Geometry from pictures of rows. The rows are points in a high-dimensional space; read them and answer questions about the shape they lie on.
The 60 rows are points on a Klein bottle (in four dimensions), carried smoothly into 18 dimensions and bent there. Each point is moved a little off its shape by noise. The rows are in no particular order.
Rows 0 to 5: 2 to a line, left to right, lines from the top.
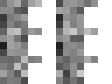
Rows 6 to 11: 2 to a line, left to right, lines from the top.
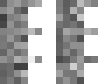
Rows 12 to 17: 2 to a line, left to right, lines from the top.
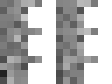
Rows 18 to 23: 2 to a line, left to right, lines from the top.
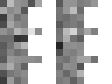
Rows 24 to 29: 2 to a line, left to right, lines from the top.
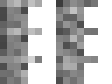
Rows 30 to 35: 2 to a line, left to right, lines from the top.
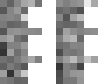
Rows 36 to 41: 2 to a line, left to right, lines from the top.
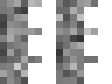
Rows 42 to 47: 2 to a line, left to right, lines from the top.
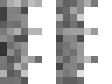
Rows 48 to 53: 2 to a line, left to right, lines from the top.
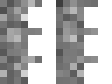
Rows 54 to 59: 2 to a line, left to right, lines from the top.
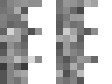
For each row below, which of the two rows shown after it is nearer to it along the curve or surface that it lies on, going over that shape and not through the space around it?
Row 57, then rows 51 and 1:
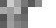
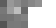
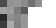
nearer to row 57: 1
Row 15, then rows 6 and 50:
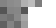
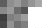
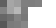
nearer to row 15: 6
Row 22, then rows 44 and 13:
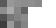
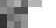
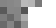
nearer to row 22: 44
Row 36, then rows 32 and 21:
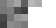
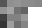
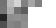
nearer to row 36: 32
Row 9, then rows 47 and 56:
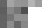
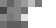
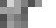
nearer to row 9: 47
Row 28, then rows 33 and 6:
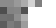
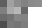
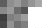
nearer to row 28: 6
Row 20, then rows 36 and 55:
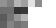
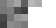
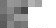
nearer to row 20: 36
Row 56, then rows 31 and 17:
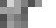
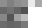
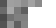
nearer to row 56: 17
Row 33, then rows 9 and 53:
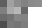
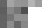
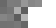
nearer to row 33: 53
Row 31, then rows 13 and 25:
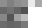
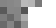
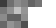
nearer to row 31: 13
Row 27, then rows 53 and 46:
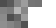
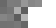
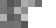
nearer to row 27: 46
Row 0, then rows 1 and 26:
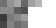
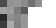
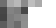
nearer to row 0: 1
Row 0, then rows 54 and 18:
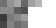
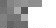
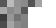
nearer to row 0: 18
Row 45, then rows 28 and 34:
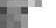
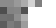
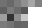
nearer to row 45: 28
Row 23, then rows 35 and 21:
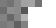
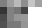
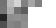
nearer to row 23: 35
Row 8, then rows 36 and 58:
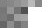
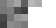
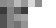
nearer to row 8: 36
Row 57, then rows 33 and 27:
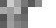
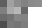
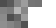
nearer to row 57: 33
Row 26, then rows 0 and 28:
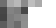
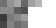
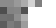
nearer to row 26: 28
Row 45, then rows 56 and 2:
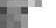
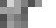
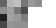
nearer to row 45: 2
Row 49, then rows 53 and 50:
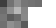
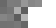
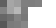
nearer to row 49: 50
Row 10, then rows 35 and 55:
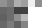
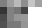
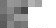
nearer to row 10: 35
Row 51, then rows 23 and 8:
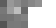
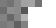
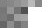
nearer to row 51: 23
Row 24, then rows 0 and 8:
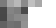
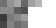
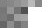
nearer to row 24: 8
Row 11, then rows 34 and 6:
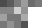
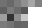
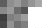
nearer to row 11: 34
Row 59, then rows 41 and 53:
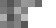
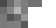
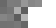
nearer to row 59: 41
